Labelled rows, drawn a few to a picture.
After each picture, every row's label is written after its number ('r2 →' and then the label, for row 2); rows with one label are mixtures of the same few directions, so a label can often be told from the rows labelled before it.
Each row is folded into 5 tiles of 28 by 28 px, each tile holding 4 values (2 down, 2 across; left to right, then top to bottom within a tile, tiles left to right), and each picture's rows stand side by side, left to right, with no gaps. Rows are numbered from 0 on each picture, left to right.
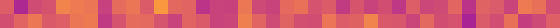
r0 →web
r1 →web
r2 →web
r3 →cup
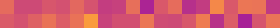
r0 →web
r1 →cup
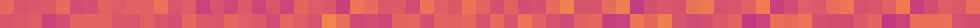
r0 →cup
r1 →web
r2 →cup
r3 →cup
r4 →cup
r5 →cup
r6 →cup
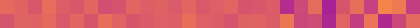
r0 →cup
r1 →cup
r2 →cup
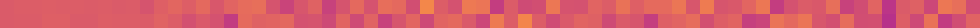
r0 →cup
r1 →web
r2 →cup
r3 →cup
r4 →web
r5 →cup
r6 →cup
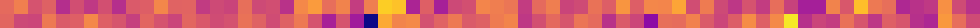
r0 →web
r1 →web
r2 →web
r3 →web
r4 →web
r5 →web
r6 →web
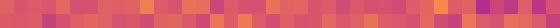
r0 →cup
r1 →cup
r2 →web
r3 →web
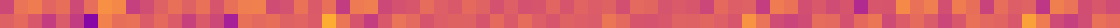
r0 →web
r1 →web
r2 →cup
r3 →cup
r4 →cup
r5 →cup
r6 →web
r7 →cup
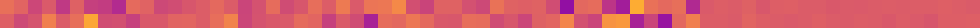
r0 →web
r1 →web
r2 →web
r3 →cup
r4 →cup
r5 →cup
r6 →web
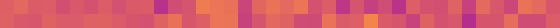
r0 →web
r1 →web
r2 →web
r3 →cup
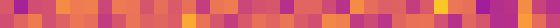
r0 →web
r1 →cup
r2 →cup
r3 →web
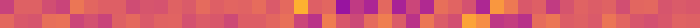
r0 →cup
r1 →web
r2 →web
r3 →cup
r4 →cup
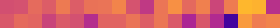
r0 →web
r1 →web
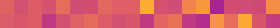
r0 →cup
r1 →cup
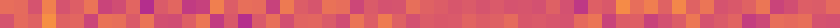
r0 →cup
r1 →cup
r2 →cup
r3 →web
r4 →web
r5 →cup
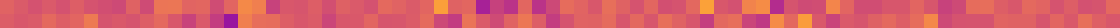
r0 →web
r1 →web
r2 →cup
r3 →web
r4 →cup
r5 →cup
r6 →web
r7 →cup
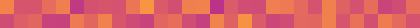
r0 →cup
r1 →cup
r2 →cup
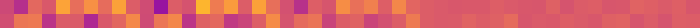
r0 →web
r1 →web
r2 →web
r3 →web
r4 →cup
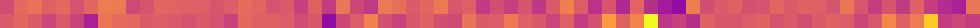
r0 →web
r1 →web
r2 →cup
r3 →web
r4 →web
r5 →cup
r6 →web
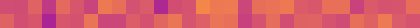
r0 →cup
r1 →web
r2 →cup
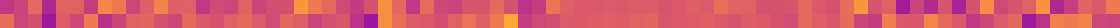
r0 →cup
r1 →web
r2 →web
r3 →web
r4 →web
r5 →web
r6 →web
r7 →cup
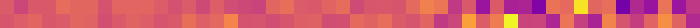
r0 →web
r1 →web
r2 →cup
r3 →web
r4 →web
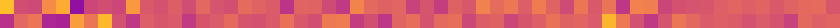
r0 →cup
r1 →cup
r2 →cup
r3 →web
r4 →cup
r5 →web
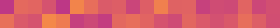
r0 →cup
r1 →web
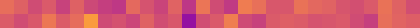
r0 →web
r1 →cup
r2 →web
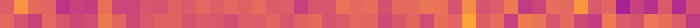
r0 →web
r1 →web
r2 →web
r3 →cup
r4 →web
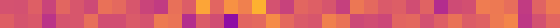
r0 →cup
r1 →web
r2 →cup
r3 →web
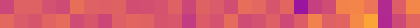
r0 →cup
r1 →cup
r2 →web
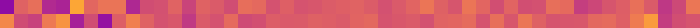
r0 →cup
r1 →cup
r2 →web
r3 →cup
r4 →web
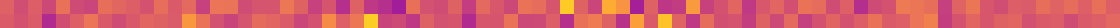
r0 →cup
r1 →cup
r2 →web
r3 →cup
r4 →cup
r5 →cup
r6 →web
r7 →web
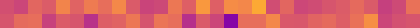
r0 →web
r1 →web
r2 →web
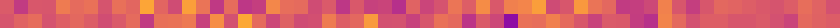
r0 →web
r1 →cup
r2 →web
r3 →web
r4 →web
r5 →web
